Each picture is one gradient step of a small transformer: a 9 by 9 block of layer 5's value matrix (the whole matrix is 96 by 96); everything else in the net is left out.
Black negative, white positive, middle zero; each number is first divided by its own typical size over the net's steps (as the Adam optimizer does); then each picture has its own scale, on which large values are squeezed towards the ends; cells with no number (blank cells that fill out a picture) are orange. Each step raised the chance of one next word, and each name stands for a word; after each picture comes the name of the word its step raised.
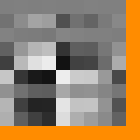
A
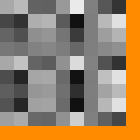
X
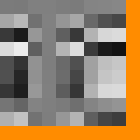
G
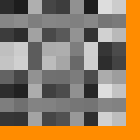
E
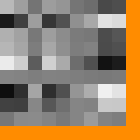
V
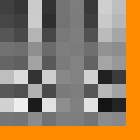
A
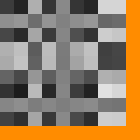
E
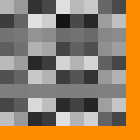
X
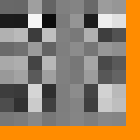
V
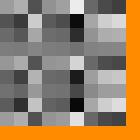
X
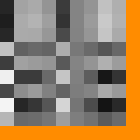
A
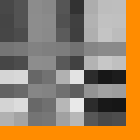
A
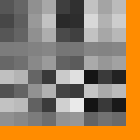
A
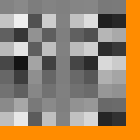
G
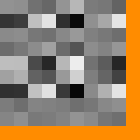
V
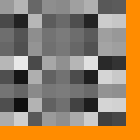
X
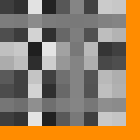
E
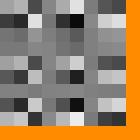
X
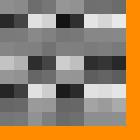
V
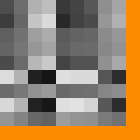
A
